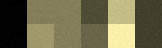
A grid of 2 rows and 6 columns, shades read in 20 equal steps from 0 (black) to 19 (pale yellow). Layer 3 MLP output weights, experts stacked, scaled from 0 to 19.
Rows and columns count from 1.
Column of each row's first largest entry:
5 5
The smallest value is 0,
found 2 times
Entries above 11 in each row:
1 2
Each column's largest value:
0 12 10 8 19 5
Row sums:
46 54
